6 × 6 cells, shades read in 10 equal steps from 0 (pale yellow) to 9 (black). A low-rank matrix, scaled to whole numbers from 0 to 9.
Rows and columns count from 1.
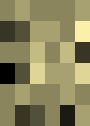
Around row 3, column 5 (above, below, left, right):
4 3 4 7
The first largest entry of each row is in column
1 1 6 1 1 5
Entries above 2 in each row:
6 5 4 4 6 6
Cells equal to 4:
14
